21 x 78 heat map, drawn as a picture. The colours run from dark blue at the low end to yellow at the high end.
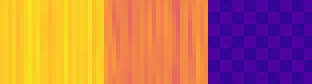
The table splits into one row of 3 panels. Panel 1,1: very high, streaked downward, faint in contrast. Panel 1,2: high, streaked downward, faint in contrast. Panel 1,3: very low, checkered, faint in contrast.
